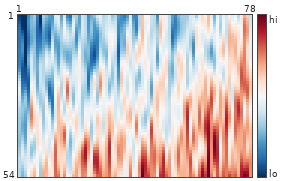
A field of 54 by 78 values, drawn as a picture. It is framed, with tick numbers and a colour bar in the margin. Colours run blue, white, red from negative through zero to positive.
The top left is the ninth with the lowest average. On average the colour sits 50% of the way up the scale. Streaks run downward. There is an overall slope up to the bottom right. The ninth with the highest average is the bottom right. Neither half mirrors the other.
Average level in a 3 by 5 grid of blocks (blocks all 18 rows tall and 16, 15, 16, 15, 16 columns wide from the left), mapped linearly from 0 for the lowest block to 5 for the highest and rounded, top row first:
0 1 2 2 3 / 1 2 2 3 4 / 3 4 4 4 5
